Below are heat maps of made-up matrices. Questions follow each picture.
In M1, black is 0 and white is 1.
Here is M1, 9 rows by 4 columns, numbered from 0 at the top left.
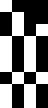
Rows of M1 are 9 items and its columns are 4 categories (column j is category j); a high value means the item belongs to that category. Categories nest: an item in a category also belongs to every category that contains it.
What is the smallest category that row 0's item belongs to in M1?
0
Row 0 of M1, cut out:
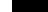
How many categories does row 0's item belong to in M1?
1
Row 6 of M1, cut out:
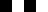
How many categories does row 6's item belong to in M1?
2
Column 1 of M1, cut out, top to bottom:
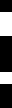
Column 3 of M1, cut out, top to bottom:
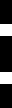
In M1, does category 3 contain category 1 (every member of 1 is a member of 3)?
no
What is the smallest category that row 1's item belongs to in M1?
1
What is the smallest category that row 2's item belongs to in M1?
3
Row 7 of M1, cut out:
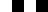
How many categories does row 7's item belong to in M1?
2
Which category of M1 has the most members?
0
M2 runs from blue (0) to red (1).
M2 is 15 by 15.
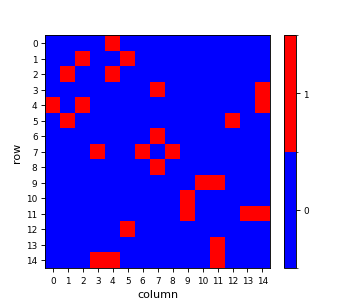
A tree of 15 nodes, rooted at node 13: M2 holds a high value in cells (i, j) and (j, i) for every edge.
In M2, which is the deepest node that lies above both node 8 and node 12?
14
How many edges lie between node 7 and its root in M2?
4
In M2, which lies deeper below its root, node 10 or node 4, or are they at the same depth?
the same depth
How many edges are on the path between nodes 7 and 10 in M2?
5
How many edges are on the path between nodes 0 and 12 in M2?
5
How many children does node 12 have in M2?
0
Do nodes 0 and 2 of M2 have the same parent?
yes
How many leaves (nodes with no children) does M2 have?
5
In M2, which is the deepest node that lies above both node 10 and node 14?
11
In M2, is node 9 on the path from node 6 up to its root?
no
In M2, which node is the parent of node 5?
1
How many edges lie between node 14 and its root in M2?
2
